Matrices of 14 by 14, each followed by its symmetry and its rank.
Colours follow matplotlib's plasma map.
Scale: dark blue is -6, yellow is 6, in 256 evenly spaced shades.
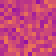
neither, full rank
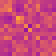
symmetric, rank three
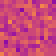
antisymmetric, full rank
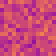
antisymmetric, full rank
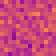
antisymmetric, full rank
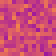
neither, full rank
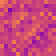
symmetric, full rank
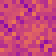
symmetric, full rank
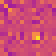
symmetric, rank three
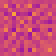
symmetric, rank three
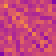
symmetric, full rank
